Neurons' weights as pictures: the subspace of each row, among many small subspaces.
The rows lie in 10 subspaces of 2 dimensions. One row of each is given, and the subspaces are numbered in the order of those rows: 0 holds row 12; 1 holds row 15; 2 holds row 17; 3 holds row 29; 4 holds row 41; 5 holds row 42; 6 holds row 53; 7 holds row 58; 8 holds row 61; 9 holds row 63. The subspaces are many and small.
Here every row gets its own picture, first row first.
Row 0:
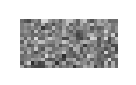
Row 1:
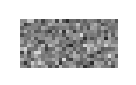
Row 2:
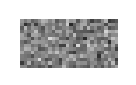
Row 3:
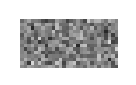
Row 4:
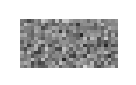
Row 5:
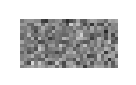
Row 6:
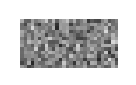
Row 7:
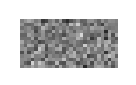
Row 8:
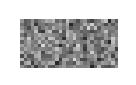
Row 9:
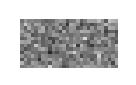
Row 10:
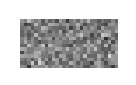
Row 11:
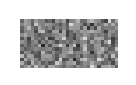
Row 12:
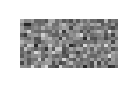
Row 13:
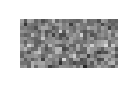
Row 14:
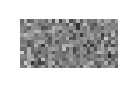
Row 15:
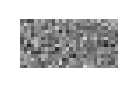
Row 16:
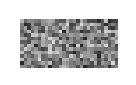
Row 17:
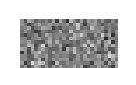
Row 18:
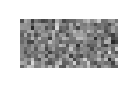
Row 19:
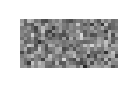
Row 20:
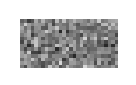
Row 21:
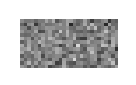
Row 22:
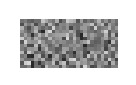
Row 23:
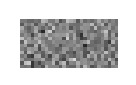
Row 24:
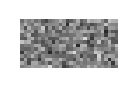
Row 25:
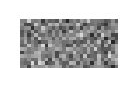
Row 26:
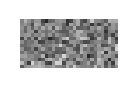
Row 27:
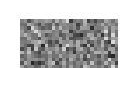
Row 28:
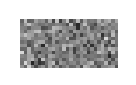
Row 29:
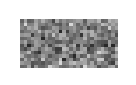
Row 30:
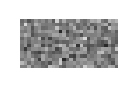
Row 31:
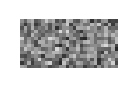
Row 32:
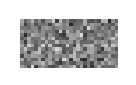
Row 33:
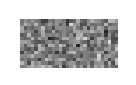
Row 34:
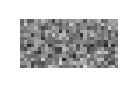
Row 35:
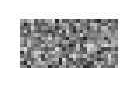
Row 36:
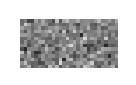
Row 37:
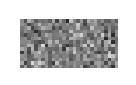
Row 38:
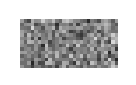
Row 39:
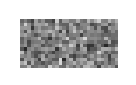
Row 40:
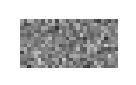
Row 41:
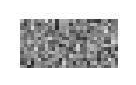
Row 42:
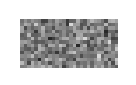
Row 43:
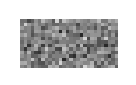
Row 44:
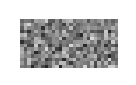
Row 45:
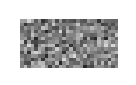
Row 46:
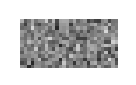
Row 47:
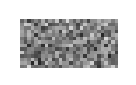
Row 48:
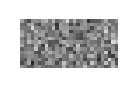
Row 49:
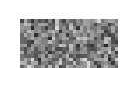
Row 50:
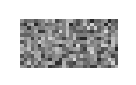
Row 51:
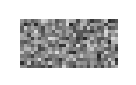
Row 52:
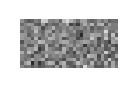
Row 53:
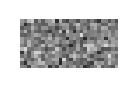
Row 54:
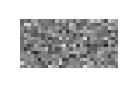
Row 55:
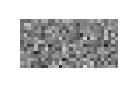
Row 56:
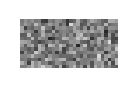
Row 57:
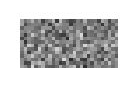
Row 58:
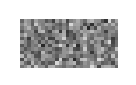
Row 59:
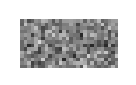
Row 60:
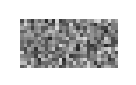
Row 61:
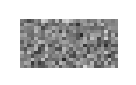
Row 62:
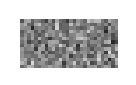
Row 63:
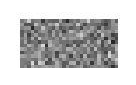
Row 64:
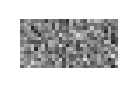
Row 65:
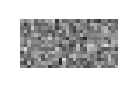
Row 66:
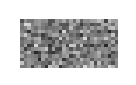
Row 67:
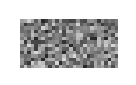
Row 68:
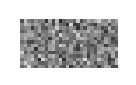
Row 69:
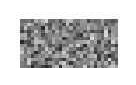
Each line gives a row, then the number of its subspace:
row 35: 6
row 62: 4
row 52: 8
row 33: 5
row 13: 3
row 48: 4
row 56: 5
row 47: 9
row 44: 0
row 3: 6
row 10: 9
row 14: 2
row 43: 8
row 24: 0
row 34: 3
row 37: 2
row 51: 5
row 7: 8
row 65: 6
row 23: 7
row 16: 0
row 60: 4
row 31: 1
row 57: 7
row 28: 2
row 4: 8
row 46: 4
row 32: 7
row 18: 9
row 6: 4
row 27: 2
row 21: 3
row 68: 2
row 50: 3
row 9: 0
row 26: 1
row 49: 9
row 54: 5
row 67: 1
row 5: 8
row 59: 3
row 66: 0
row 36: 6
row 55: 5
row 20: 1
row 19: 3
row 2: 5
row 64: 2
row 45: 1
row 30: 8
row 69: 0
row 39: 6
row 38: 9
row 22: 7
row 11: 7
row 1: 6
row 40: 4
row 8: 7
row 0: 1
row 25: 9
